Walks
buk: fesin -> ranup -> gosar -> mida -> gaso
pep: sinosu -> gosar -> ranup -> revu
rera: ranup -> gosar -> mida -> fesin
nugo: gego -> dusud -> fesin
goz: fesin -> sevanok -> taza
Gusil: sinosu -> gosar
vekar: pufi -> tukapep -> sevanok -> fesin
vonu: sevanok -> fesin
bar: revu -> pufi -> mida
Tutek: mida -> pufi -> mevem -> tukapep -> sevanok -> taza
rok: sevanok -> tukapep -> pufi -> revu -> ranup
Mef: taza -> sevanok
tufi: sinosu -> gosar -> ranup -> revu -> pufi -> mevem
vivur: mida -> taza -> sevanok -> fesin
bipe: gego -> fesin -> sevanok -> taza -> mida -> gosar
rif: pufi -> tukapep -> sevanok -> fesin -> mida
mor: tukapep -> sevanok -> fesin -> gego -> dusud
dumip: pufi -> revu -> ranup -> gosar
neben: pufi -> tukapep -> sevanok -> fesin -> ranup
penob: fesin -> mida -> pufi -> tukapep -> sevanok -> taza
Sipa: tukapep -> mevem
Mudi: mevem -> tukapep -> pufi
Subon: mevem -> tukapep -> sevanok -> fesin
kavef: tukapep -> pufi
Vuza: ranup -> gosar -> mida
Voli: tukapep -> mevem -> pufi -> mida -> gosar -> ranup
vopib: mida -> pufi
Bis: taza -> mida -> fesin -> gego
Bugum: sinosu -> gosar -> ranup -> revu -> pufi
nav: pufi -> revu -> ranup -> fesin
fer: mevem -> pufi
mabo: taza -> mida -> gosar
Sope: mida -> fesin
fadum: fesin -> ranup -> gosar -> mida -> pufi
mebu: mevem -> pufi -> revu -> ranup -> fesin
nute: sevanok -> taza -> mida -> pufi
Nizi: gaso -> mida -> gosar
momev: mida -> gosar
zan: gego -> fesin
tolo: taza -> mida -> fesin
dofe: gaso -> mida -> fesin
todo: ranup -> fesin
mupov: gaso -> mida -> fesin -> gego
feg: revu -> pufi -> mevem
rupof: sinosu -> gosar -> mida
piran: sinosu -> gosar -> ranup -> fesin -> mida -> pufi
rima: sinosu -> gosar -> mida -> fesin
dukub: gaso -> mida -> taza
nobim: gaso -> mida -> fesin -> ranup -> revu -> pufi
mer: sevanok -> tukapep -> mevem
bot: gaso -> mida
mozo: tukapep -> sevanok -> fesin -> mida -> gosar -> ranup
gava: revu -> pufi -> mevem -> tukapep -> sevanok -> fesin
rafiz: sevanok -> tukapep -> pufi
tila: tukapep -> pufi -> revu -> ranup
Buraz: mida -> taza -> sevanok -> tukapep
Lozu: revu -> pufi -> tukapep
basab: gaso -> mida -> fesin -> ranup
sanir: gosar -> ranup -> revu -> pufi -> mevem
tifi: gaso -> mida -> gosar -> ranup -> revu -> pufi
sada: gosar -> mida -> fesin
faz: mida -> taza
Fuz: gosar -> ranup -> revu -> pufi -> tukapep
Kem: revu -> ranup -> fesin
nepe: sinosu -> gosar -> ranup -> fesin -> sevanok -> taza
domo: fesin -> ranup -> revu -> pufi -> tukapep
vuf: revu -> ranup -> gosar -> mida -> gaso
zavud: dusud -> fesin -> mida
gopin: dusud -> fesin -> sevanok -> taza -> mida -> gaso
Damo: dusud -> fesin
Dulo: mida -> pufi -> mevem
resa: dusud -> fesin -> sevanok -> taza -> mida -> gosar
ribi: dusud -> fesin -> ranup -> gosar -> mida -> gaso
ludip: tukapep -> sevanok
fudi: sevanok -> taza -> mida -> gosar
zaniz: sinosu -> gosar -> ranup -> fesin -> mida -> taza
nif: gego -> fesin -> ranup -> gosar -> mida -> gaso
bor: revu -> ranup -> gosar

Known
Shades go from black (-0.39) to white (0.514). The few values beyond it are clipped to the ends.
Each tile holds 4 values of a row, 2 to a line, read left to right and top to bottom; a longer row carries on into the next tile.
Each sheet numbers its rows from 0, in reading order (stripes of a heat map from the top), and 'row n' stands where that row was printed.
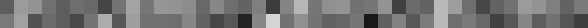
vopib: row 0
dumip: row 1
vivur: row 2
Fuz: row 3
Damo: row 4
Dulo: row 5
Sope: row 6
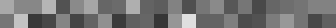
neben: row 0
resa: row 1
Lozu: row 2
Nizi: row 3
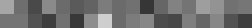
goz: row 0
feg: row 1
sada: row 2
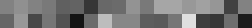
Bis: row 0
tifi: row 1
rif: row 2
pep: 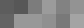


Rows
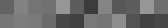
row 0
faz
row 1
dukub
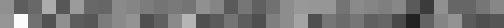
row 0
rok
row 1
momev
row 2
kavef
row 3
Vuza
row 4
tolo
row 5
bot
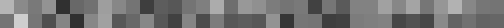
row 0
Subon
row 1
fer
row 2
ribi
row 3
zan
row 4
buk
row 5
rima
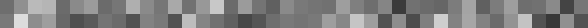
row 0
Voli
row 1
nepe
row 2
mozo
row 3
Gusil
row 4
mer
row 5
sanir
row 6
rafiz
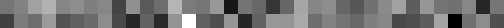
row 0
rera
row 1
gopin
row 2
gava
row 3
bor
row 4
mabo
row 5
nugo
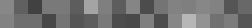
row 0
Mef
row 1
vonu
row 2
Sipa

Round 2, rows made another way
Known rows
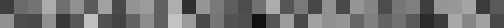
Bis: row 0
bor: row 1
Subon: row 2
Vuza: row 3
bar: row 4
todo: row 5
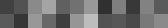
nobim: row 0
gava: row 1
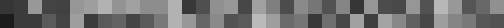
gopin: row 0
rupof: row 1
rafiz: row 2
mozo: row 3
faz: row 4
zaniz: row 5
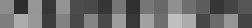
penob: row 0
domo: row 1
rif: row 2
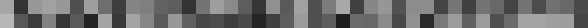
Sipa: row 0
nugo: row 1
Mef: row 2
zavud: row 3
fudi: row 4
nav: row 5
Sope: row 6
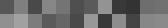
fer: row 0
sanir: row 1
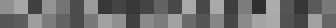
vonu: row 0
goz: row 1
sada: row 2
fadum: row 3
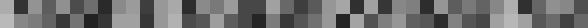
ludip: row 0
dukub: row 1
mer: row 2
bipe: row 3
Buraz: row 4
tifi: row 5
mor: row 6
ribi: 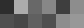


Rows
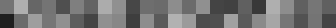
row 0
rera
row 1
nepe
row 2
neben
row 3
piran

